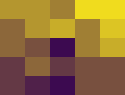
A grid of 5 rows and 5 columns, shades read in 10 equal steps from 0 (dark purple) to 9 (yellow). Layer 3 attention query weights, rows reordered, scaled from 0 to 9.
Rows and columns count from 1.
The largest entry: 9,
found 2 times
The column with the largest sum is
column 5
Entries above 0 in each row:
5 5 4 5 4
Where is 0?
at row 3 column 3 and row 5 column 3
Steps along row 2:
up up down up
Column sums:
18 20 14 25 30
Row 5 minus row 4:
0 -3 -2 0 0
